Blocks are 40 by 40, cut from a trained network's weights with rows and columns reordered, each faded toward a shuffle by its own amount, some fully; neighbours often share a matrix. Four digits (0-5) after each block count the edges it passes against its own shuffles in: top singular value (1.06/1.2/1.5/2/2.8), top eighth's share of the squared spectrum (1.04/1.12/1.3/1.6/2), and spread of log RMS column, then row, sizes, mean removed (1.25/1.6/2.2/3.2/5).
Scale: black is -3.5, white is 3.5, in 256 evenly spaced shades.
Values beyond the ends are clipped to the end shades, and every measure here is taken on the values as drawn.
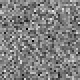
0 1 0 0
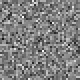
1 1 0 1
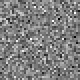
0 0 0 0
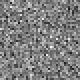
0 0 0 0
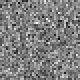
0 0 0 0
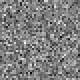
0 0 0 0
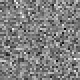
0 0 0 0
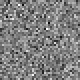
0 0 0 0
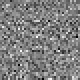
3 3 1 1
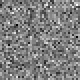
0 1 0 0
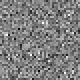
3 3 0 1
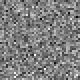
0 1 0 0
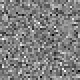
1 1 0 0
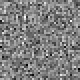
2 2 0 0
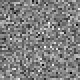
2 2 0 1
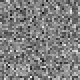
3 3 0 1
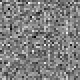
2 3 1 1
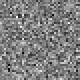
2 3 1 1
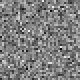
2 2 0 0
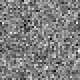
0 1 0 0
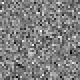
1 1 0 0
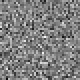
2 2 1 1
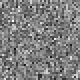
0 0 0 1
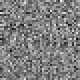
3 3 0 2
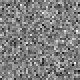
1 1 0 0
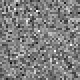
1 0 0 0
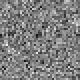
2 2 0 1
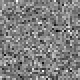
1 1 0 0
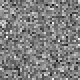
1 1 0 0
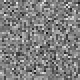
2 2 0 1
